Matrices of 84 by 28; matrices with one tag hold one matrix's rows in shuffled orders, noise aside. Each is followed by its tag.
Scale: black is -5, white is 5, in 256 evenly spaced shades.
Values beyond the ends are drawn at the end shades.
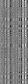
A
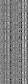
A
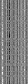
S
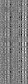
A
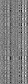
A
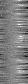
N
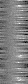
N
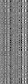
A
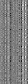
A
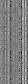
A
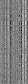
A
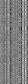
A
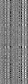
A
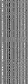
S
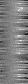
N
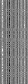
S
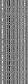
S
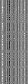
S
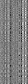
A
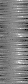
N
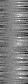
N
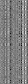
A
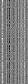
S
